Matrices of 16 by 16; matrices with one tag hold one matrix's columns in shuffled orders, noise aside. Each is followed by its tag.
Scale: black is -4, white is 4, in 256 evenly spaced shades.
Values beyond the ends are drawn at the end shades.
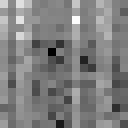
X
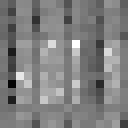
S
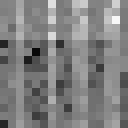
X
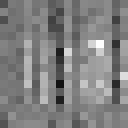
S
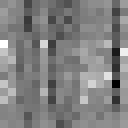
S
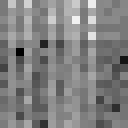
X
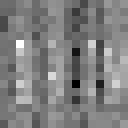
S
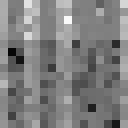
X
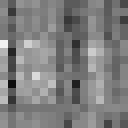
S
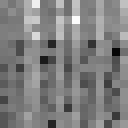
X
